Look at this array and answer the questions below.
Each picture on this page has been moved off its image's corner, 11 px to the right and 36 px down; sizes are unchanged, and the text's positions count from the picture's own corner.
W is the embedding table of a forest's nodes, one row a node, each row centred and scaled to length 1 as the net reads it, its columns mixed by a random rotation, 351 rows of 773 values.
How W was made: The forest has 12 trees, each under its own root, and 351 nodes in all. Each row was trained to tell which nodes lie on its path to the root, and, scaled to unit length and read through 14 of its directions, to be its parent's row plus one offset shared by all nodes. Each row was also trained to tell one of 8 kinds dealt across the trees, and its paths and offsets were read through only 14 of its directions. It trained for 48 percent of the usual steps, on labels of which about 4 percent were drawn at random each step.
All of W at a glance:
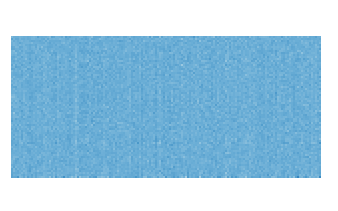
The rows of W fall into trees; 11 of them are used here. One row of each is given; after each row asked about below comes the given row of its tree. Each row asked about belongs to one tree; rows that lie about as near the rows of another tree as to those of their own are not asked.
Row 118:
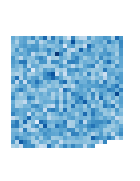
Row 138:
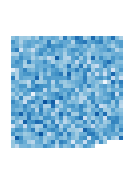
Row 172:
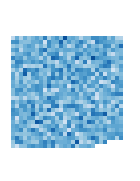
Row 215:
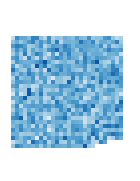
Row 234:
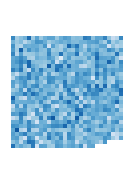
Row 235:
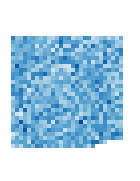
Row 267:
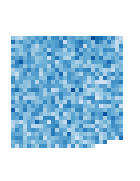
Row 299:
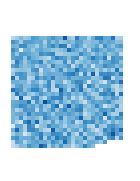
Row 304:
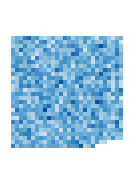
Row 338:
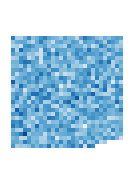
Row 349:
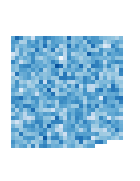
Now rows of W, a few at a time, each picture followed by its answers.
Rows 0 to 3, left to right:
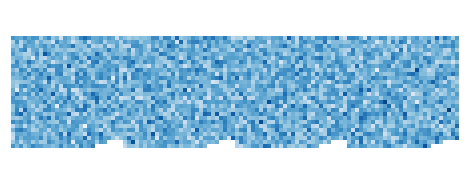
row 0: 138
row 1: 304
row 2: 299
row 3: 138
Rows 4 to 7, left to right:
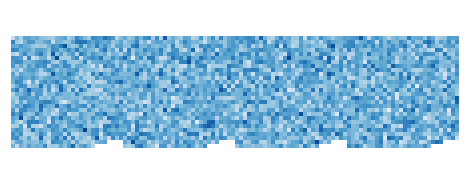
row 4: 215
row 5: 304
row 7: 215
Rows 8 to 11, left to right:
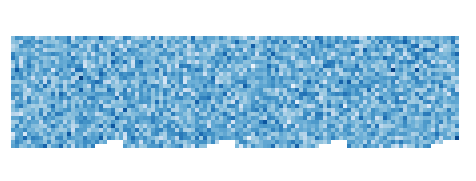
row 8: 299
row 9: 138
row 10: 338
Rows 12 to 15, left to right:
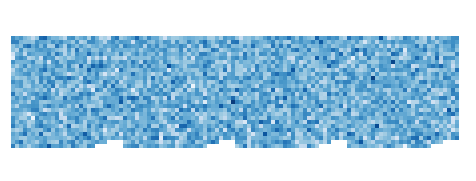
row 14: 349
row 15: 338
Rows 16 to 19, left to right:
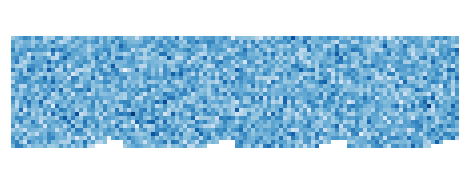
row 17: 138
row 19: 215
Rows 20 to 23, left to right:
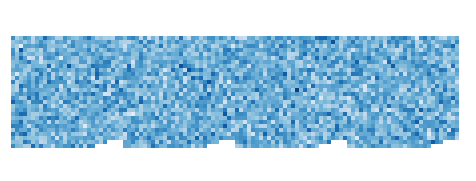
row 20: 338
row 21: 299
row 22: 267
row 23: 235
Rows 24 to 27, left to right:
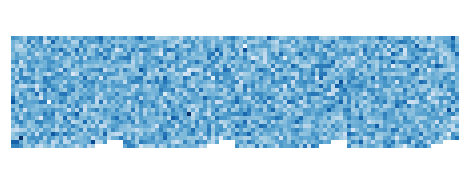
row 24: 267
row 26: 338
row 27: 338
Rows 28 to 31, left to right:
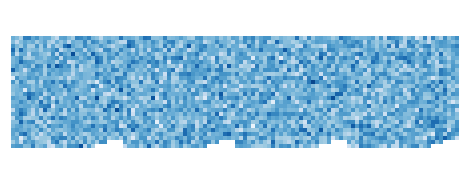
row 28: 215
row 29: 235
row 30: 338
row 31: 235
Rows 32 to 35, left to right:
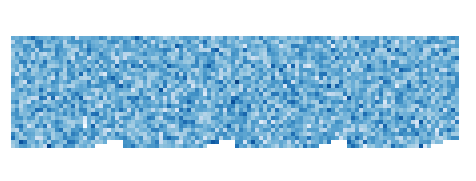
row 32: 118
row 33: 215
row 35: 349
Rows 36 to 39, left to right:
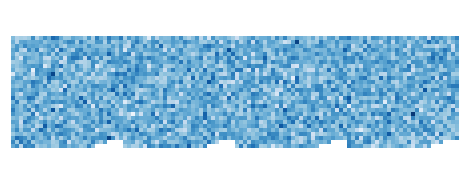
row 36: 267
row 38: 215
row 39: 234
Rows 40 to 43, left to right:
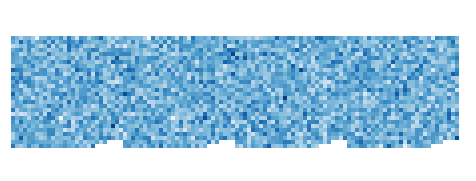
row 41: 267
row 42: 349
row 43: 304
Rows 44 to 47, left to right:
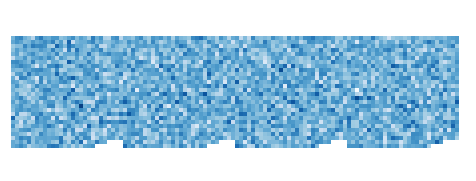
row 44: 304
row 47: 215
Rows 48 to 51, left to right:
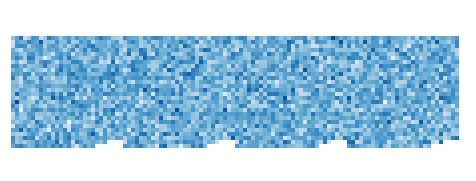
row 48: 299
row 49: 304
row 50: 138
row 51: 349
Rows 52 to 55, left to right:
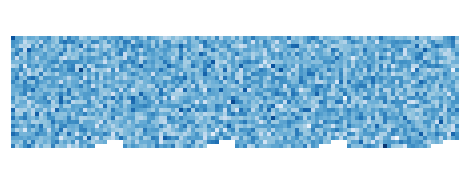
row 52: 234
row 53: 215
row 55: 338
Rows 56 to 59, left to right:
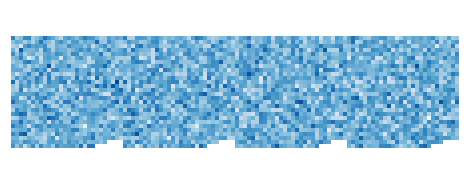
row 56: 338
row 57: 338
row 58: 304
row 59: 138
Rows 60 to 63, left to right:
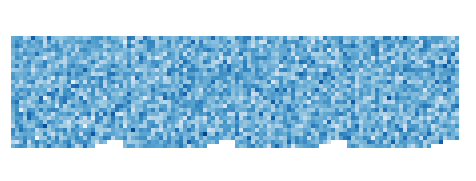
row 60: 138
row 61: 299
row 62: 304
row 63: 349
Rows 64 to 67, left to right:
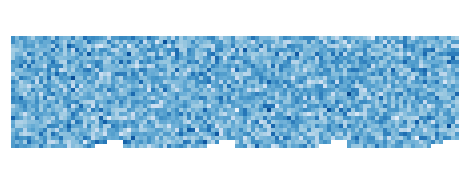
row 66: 215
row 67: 267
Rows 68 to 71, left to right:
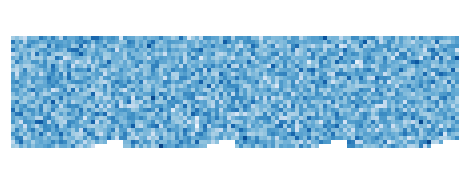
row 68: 267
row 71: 299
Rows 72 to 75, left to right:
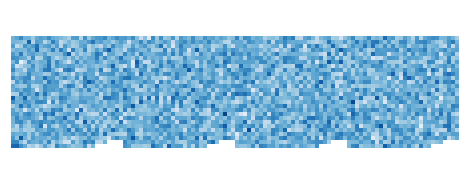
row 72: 349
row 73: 349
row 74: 235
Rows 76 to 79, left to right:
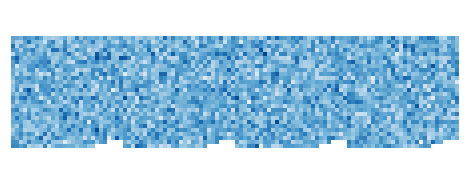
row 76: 215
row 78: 349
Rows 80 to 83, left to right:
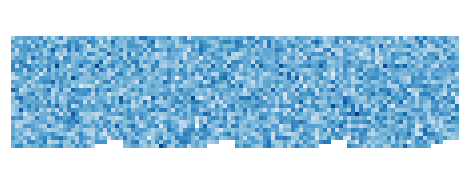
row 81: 118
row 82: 215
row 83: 138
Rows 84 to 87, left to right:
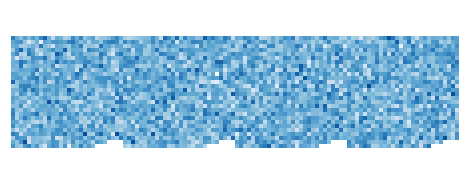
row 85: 304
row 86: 299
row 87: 267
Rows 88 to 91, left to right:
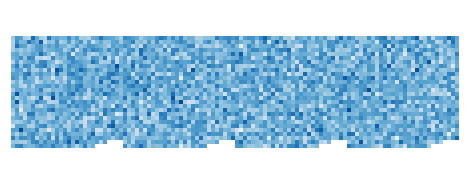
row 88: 299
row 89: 234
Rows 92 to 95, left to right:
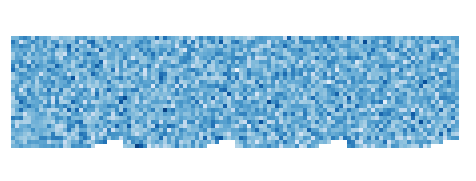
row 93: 267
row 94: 138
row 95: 349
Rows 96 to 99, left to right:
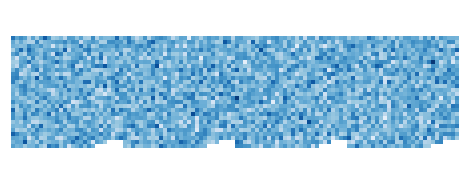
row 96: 338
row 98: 349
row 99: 215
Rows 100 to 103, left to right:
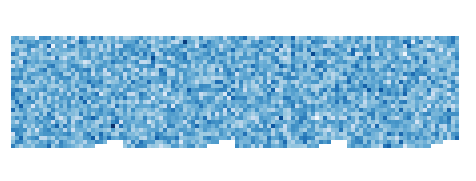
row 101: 215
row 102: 349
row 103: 304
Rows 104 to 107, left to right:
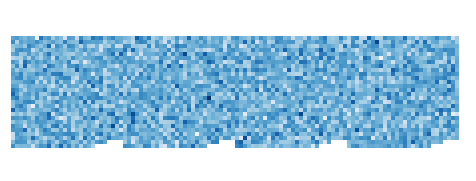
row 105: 215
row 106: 267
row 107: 299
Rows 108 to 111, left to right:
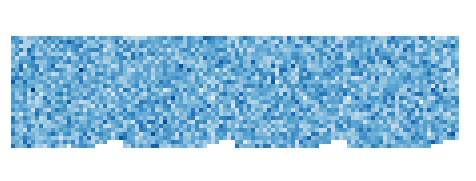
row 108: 267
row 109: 349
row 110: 299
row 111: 235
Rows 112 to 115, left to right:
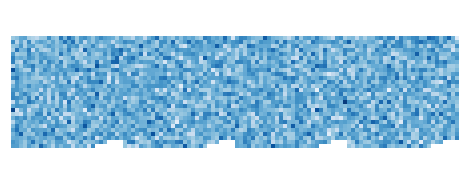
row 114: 118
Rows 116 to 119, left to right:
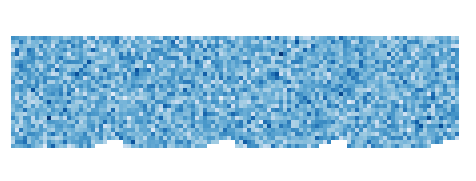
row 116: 304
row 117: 304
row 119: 215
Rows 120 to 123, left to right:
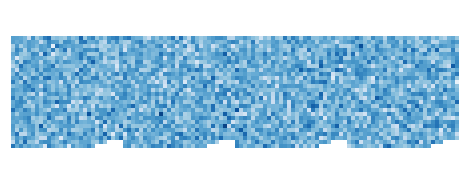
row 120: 267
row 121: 138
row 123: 304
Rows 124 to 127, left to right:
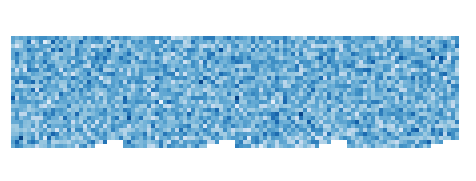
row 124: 267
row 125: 267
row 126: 234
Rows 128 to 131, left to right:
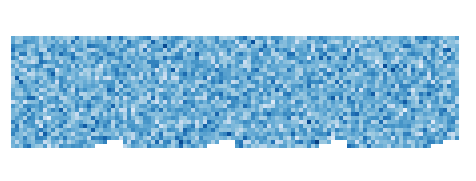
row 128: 215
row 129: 235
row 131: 267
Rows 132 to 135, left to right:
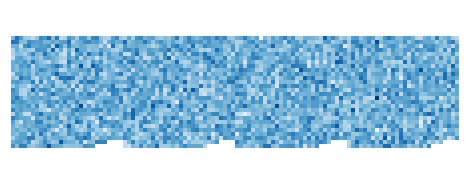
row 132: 267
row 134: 299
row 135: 304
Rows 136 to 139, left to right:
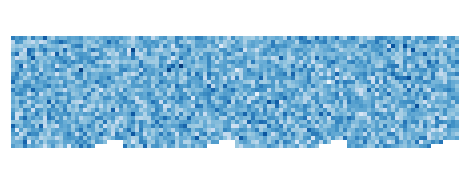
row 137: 349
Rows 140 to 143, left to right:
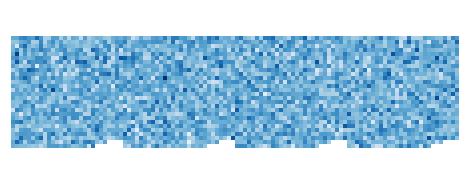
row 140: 304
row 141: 234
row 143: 118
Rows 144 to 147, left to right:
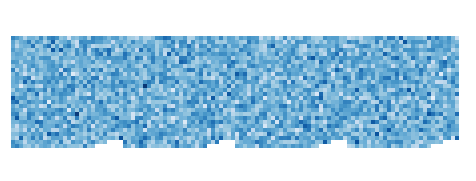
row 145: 267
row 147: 304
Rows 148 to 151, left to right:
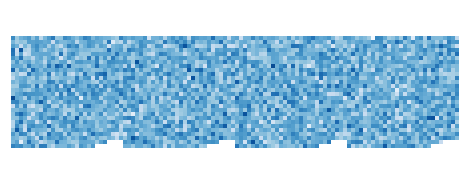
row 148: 349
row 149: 267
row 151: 338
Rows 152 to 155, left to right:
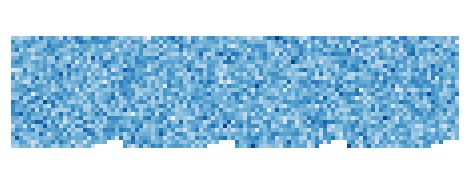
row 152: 138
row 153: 267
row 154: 267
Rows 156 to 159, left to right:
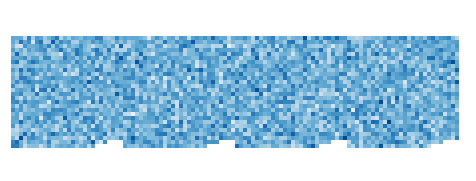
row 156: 267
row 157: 267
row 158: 267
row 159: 349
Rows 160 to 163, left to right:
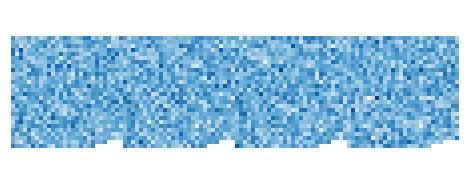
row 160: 349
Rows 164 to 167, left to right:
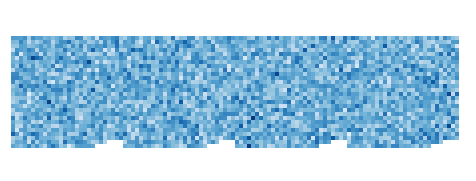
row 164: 304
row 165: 215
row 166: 138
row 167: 138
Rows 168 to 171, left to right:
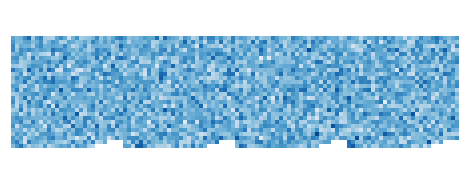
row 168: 215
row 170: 349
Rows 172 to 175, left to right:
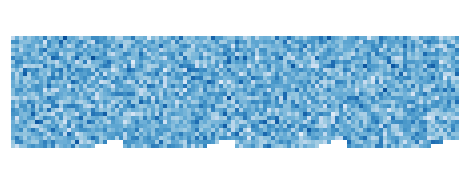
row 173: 299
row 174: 234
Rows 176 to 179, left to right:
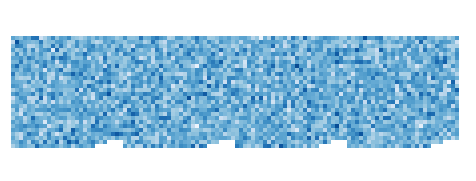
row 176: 235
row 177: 338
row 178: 349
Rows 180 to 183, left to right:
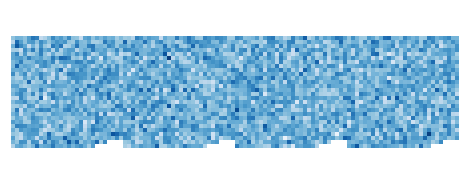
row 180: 235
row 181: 215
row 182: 267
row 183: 349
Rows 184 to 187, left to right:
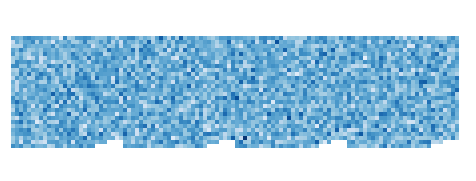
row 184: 138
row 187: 338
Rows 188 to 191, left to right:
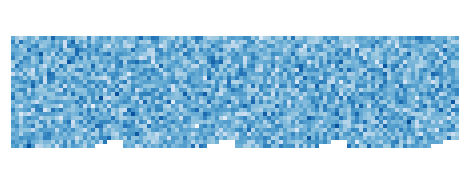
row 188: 267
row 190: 299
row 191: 349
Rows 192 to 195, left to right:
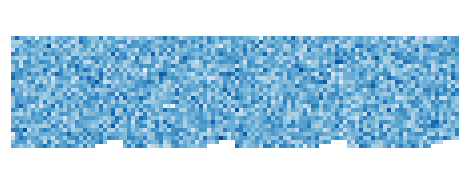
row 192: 138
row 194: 349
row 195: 304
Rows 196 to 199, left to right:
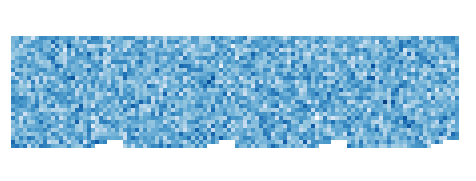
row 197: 138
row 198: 138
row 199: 215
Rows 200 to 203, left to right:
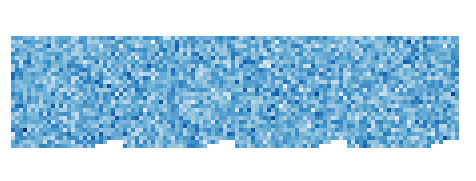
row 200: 138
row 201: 215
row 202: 304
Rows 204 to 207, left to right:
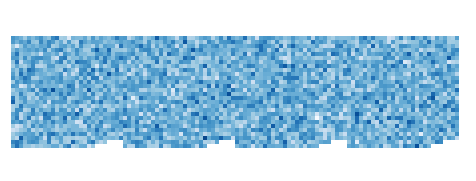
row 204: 304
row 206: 349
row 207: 215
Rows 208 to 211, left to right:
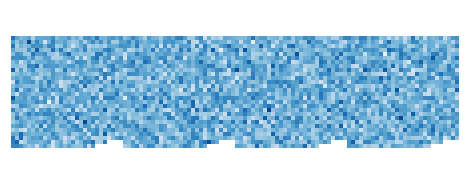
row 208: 349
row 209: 235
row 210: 215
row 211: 215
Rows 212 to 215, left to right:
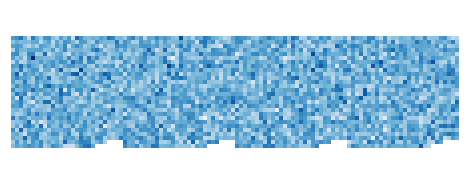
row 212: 299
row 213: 349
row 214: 234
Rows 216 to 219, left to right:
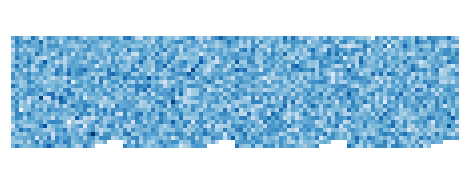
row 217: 138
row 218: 234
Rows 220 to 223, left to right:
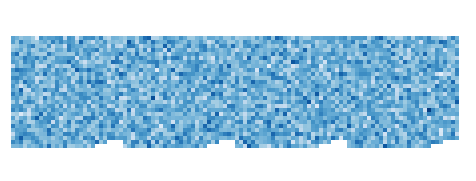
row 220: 267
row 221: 235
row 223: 118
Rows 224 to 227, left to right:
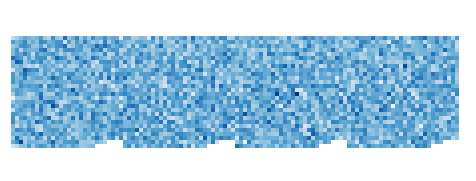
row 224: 304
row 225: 138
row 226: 138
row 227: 138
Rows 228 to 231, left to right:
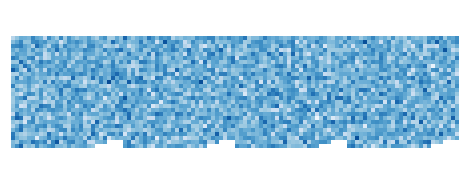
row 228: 215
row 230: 138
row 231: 138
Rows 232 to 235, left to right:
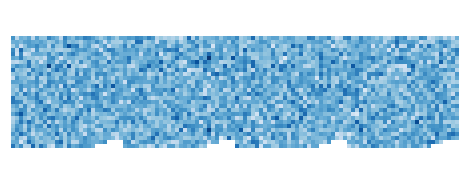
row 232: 349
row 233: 215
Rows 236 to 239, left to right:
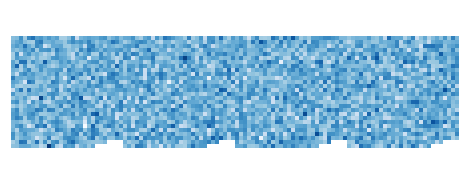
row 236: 118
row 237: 299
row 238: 349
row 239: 304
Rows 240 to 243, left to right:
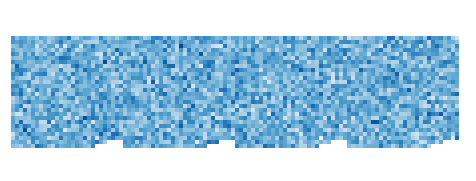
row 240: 235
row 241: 267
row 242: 234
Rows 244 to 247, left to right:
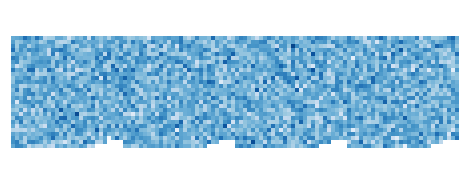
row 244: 215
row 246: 267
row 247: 338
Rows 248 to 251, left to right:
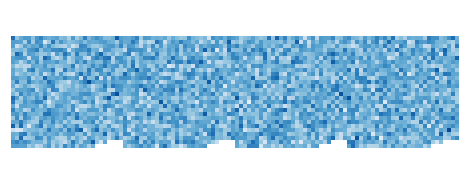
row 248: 338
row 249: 304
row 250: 234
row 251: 267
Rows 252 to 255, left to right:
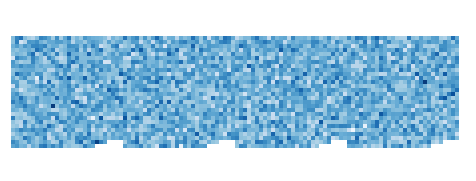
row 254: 215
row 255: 338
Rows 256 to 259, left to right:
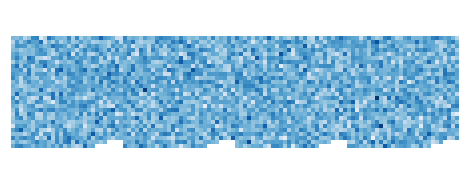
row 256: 299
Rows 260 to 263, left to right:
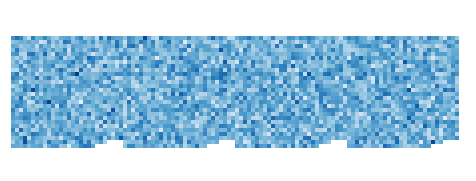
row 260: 138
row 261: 299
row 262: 299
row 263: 304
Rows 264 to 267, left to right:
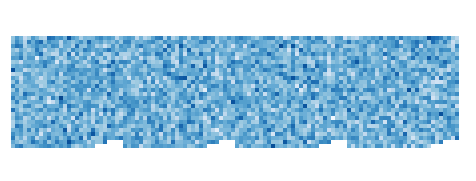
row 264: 349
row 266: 267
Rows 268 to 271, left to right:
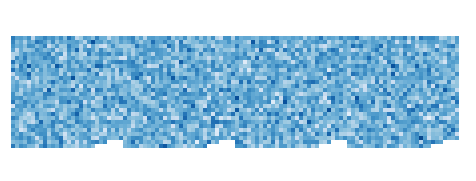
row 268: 234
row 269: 304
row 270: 349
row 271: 299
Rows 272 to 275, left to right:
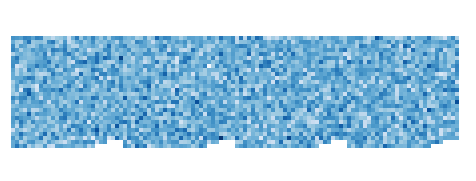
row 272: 215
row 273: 138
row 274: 215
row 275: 118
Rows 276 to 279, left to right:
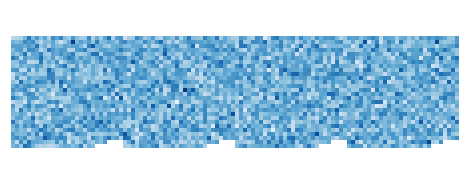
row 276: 215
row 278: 299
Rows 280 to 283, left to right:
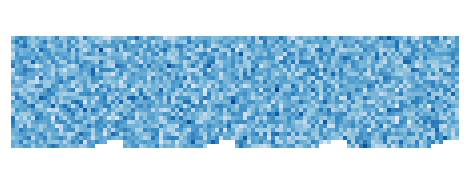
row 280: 304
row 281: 215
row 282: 304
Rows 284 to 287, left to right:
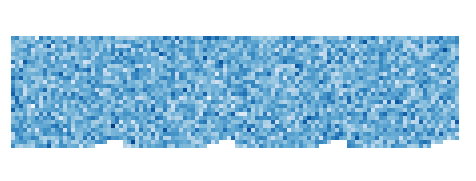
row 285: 304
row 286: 235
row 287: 138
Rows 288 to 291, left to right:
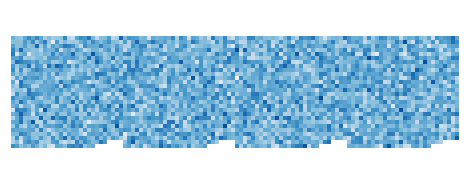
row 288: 215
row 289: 304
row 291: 304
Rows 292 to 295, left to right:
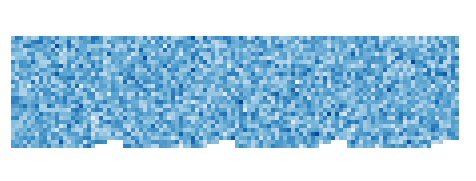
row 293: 267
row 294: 138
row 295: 304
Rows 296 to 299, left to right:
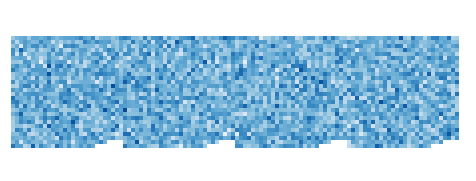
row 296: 349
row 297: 267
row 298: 299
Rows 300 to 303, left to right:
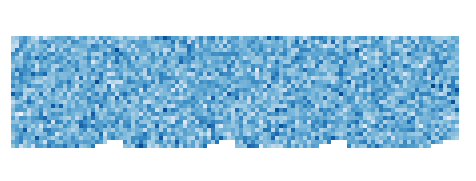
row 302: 267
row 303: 338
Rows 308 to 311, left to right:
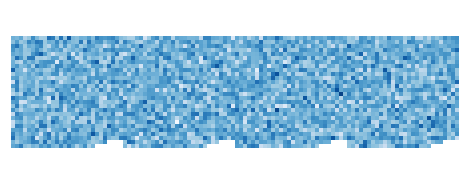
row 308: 349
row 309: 338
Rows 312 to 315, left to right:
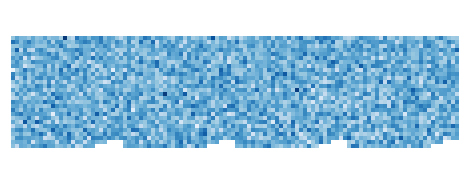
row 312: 138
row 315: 215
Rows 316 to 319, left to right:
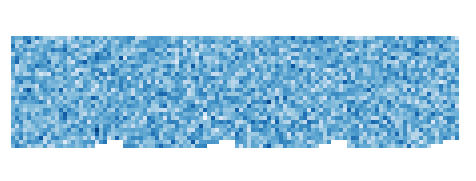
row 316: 215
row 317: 138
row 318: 349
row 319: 267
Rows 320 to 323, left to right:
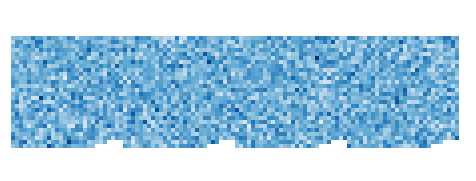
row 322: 267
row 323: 138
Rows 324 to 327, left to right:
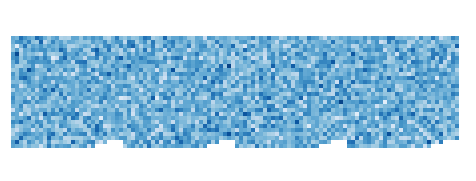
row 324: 304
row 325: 235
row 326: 338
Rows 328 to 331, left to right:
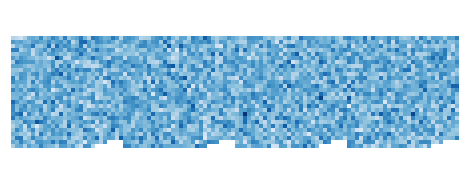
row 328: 267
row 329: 267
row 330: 215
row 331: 234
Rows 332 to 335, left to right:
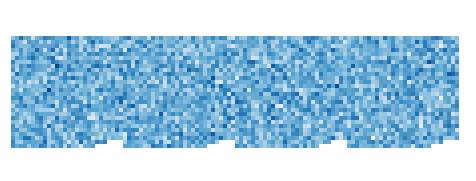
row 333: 138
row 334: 267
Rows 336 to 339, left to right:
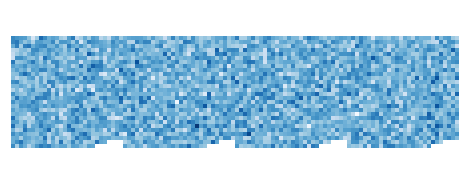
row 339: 304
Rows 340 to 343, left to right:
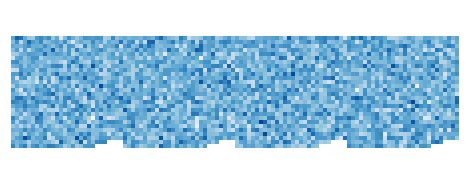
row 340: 138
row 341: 338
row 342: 138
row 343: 215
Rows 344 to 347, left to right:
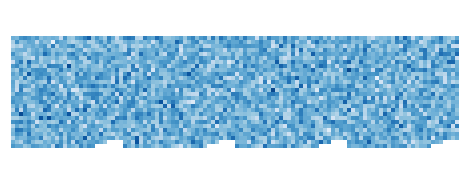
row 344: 138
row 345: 138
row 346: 234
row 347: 234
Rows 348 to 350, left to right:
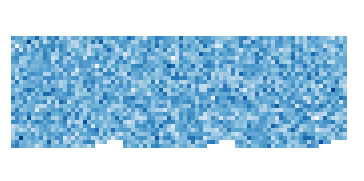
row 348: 138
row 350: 299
